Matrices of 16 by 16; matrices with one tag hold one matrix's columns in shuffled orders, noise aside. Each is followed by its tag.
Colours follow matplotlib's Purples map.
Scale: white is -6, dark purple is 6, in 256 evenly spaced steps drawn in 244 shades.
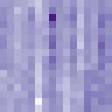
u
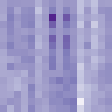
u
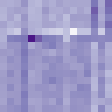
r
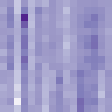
u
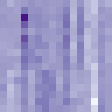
u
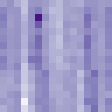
u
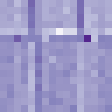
r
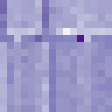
r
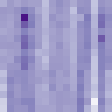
u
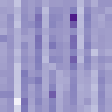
u
